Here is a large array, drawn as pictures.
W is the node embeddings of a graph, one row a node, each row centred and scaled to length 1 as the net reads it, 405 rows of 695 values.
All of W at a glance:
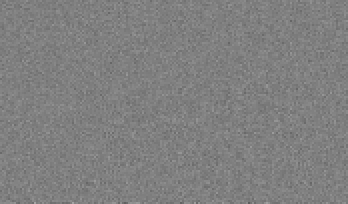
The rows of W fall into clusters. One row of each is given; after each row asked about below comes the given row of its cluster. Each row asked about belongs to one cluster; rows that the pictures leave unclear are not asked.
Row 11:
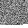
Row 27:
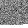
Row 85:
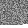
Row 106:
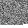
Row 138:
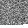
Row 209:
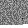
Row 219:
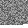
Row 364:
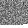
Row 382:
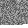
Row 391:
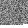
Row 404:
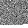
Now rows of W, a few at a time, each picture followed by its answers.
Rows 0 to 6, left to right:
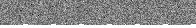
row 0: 391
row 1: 11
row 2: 138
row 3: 85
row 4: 404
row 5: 85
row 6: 404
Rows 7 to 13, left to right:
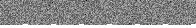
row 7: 219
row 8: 106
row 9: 106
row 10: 382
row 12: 85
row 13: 364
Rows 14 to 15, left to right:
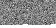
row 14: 404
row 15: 382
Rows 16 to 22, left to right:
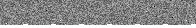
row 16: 106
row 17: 138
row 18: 85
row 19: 106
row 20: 27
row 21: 404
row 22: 391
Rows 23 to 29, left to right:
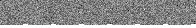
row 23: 219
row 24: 138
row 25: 85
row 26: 404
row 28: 219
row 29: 404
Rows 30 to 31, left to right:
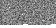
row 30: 138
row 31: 209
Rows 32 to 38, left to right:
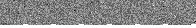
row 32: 391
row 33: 404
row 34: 85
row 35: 382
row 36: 391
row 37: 11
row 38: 219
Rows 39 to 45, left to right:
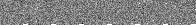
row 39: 106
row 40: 138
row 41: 404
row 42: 209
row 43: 209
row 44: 106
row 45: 404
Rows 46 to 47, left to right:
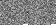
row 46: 219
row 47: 138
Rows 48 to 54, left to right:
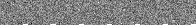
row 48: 382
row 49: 219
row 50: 219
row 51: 27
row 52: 138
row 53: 382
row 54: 85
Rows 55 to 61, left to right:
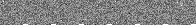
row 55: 219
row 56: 364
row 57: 85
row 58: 404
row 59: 219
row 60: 404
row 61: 11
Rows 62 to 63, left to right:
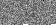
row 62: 106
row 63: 364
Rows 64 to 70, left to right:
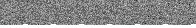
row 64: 138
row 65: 85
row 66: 27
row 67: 27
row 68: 11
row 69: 27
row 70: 11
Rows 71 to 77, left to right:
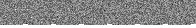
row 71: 404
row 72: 138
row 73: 382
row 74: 391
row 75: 404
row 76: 11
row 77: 382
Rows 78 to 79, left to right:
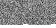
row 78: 106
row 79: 27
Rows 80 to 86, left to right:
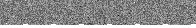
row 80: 106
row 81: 27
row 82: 11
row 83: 391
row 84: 219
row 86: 27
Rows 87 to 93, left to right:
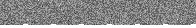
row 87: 219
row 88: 404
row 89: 27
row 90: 85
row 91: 106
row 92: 391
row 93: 11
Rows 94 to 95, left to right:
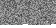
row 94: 382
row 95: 138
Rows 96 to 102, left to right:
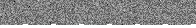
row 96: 382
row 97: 219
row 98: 391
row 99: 11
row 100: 138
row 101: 404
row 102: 404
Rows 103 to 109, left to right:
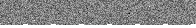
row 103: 364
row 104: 85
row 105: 85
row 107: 219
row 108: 219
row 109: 382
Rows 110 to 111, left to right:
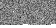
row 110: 85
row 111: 106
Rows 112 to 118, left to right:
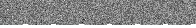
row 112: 209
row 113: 364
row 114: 85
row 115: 11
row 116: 391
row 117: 106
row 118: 382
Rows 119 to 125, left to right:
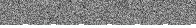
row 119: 85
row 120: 27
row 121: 382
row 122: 138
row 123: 382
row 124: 106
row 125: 85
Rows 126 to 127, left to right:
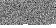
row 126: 364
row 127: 209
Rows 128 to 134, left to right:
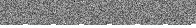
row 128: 364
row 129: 11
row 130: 138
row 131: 219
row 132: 209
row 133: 106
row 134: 219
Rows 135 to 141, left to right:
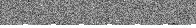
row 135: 138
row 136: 11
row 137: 219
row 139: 85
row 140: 106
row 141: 391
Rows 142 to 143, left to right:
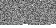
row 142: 85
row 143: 85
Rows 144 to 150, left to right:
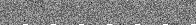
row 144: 364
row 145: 382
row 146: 364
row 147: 209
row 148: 364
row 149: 364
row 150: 391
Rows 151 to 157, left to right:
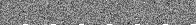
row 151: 138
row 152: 27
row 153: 219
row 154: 85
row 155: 364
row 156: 382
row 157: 11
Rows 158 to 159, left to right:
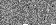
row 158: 138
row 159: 391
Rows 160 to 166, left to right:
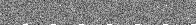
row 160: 219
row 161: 209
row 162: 85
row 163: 106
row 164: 364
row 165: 106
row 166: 364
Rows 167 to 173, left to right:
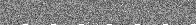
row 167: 11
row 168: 106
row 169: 27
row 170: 404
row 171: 85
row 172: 106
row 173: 404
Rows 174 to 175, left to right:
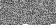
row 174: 85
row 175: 11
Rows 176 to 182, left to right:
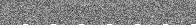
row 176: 138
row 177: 404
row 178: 27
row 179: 27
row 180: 27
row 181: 106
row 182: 364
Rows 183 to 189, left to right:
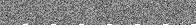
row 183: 219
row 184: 219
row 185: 219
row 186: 138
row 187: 27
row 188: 106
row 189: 364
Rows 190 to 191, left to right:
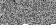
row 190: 382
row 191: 364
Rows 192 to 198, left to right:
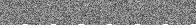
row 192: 404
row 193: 85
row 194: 219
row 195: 27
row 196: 382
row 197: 27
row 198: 404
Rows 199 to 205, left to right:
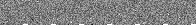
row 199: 219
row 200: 209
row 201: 391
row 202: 364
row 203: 106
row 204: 219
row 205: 391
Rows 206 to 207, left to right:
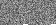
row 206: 391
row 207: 209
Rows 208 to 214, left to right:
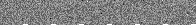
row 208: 209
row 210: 27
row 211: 219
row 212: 391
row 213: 85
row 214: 27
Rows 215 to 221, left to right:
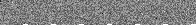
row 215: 11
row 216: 85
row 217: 27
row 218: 219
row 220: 27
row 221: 209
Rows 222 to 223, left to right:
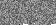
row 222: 391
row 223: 106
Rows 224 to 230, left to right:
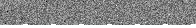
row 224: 27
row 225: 391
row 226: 138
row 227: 138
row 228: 85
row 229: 219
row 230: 382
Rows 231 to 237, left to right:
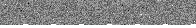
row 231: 391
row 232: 364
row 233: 364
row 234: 219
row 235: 27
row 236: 382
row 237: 85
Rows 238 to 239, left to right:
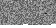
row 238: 106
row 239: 219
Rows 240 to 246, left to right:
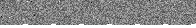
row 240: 382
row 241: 219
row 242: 219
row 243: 382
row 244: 106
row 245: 138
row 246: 106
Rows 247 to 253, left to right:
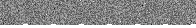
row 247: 219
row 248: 209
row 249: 11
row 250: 209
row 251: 138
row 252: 364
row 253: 209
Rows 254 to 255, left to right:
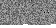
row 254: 391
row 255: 85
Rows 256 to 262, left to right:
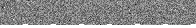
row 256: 382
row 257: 219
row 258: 219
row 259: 27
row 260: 219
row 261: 27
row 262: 11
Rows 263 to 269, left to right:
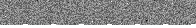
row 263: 404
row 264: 138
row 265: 11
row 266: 138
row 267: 138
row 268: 106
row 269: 364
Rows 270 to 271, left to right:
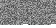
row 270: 27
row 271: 404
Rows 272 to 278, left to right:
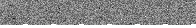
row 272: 27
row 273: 138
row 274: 106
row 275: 138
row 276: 11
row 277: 404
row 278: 138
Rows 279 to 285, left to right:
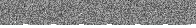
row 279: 391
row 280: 27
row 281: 364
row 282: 85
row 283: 391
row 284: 364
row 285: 209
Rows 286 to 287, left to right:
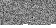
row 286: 106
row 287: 85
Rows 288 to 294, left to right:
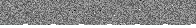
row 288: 219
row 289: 209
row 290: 85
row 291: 27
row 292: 404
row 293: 219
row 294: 85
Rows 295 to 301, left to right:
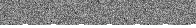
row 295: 85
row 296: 209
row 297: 27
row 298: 382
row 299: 209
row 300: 85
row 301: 11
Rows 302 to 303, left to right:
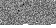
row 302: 219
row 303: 364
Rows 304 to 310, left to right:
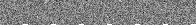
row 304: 11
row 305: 382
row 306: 11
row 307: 391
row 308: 209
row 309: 106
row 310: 404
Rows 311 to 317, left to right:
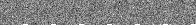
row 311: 209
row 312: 391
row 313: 391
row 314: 364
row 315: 382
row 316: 209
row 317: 382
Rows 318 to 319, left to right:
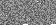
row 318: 219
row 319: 209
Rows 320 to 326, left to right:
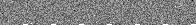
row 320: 106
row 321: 219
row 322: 219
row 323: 11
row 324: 391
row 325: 85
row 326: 11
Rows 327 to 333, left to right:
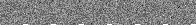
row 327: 364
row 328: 11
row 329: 11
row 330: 391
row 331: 364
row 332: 364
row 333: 404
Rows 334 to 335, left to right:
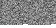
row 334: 138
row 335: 138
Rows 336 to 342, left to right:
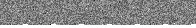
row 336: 85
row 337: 219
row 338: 11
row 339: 27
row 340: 382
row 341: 138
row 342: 106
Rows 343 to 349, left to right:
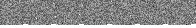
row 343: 138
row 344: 106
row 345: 106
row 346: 138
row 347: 11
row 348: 382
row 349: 106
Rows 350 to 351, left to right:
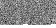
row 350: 27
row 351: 209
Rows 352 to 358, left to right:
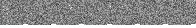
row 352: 138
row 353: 219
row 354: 11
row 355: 106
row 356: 11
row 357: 382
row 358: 364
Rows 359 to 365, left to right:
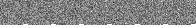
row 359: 106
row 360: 138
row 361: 391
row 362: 364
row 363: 85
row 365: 364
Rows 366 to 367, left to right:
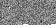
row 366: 138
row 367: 364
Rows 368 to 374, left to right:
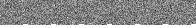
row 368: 364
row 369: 106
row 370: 27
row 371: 106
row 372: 209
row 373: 11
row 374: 106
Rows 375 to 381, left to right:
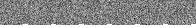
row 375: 11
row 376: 138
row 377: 382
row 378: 382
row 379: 209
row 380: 391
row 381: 391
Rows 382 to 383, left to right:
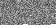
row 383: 404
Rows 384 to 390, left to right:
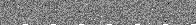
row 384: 382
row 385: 404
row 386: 138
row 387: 27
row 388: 219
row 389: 138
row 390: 364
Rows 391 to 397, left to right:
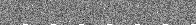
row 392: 85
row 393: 364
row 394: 391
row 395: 106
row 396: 85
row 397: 138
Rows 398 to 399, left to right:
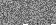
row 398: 106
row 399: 138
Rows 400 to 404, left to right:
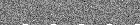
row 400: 85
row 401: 27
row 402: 27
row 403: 11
